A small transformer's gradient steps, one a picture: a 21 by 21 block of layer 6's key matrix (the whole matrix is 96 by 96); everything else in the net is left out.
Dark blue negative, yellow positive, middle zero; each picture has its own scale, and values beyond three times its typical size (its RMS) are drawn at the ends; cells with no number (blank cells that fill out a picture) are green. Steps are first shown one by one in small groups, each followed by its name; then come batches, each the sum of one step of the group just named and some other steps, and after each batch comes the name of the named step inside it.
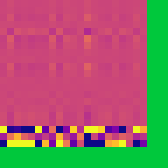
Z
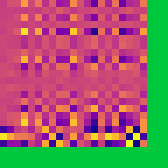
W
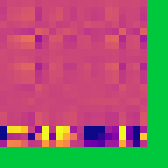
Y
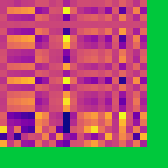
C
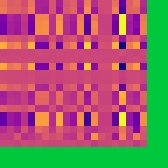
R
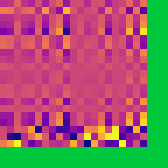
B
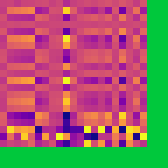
C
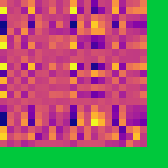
W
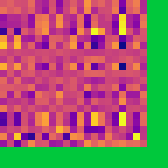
R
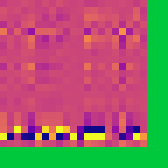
Y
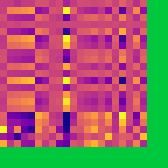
C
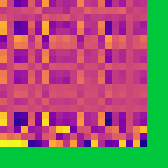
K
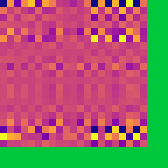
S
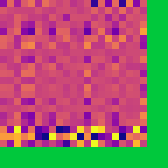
S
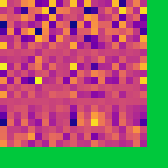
K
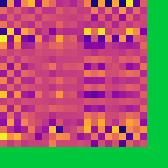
S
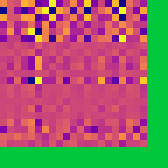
S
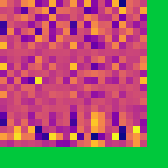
S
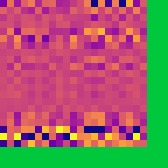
S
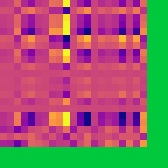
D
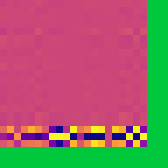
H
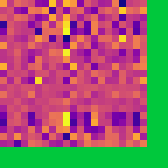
D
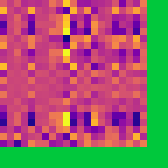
D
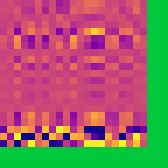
H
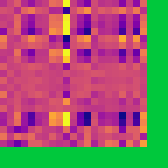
D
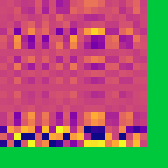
H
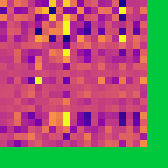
D
